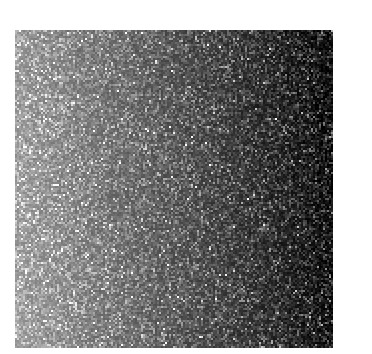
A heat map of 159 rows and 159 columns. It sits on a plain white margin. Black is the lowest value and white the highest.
Stripes: none. Slope: up to the left. Odd rows or columns: none.
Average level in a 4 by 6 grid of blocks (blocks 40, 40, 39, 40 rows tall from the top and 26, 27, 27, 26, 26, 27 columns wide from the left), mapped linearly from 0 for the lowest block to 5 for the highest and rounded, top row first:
543210 / 543210 / 543210 / 543210
